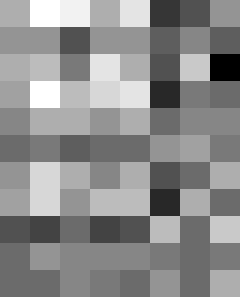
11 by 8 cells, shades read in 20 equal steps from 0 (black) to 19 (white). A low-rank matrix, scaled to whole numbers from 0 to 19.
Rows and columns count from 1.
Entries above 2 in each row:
8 8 7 8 8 8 8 8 8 8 8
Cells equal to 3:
2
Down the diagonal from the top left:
13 11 9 16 13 11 8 8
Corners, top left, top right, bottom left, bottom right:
13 11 8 13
